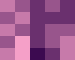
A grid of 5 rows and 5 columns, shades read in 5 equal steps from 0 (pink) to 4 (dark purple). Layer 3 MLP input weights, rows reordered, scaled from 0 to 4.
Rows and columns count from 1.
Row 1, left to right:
1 2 3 2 3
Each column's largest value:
2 2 4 3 3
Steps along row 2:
down up same same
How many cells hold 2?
8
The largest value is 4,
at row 5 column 3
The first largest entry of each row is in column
3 3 3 3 3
